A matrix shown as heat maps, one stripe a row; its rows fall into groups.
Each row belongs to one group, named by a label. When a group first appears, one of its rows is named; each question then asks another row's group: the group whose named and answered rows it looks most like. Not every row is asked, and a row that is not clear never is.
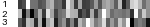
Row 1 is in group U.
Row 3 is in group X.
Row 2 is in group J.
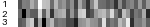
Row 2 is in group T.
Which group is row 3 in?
X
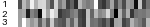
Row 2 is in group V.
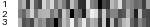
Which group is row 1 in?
V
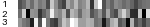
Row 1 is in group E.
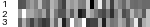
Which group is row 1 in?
E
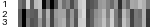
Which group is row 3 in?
T
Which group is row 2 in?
T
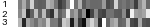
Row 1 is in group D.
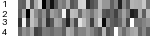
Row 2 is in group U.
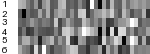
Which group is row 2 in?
T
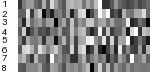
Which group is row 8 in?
E
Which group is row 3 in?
X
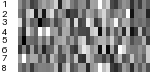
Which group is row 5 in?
T
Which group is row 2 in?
X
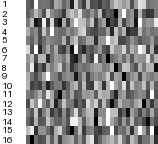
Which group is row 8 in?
D
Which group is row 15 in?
D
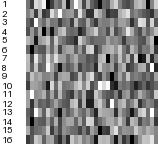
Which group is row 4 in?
X
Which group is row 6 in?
T
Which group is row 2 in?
V
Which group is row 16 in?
U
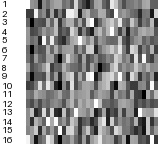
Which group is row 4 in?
J
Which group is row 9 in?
T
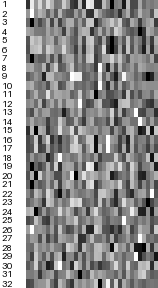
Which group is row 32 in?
E
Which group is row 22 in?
U
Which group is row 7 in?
T
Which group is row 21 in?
T
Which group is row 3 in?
T
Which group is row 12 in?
V
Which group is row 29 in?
X
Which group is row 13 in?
X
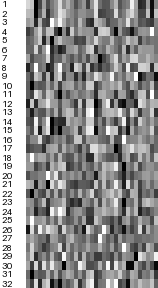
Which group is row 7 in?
E
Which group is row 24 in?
V
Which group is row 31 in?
T
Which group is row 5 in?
X
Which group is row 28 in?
D
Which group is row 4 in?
U
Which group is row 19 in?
V
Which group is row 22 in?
T
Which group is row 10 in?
T
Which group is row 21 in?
V
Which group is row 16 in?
D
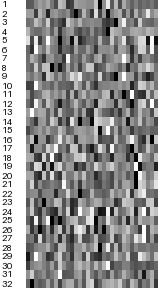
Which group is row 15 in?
E
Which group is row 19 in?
X
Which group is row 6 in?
U
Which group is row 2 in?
V
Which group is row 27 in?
D
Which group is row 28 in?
E
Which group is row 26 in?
J
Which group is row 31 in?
D
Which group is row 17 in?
J
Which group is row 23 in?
D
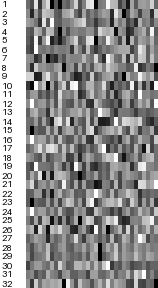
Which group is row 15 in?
T
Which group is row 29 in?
E
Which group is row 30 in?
E
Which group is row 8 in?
X
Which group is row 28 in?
E
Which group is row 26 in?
V
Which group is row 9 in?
D
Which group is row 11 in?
D
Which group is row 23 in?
T
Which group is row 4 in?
U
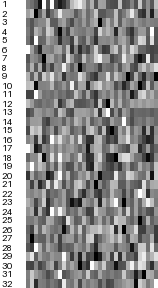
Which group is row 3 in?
E
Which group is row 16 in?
V
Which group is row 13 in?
E
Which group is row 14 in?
D
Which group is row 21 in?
J
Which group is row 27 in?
T
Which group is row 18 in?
V
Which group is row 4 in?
U
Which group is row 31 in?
D
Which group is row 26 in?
X
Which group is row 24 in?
V
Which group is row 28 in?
U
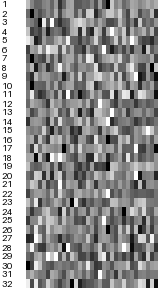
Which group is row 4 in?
J
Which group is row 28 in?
D
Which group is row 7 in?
T
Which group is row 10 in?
T
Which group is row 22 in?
E
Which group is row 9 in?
X
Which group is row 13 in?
J
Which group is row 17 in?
X
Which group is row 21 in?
D
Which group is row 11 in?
D
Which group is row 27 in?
U
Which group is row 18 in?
V
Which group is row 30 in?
U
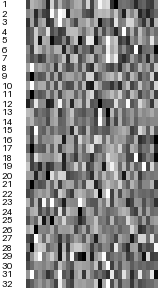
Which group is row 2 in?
V
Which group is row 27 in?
U
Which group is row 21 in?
T
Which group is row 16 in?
X
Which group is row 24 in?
D
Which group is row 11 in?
T
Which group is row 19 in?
J
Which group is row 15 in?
U
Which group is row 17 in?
T
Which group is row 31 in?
D
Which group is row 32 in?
E
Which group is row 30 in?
E
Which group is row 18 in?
X
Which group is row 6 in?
X
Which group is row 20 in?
V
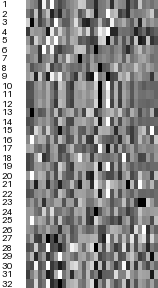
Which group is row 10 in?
E
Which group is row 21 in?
J
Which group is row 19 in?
E
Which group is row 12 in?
E
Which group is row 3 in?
J
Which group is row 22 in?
E
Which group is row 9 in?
V
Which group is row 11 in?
E
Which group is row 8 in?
E
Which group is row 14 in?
E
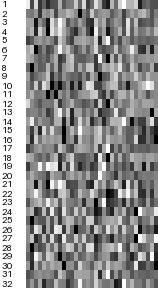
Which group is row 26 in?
X
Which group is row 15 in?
X
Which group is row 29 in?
U
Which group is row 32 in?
D
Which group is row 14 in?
D
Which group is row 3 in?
V
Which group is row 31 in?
E
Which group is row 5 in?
E
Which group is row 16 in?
X
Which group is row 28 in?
T
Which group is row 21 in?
V
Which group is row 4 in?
V
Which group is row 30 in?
X
